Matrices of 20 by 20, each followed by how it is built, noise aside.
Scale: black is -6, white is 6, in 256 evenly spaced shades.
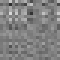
low rank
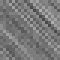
Toeplitz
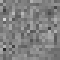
low rank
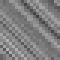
Toeplitz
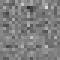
low rank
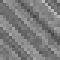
Toeplitz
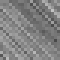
Toeplitz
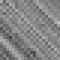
Toeplitz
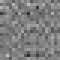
low rank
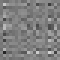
low rank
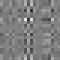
low rank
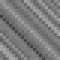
Toeplitz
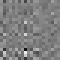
low rank
